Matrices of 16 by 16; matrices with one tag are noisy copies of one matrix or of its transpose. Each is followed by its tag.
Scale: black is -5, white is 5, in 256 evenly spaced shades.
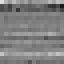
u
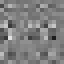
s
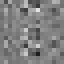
s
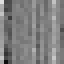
u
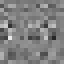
s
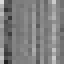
u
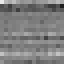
u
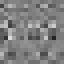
s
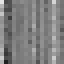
u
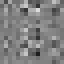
s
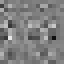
s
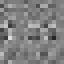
s
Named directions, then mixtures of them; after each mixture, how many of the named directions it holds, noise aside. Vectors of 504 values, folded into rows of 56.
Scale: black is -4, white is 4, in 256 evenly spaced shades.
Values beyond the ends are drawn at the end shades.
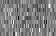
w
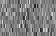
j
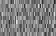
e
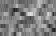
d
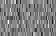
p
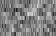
two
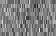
three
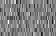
one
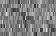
two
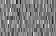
one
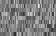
two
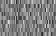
two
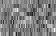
two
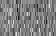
two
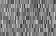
three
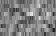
one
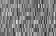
three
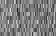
three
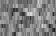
one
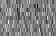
three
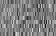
two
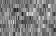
three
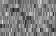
two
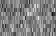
two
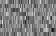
three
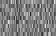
two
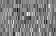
three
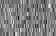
one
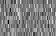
one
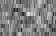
two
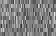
two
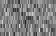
three
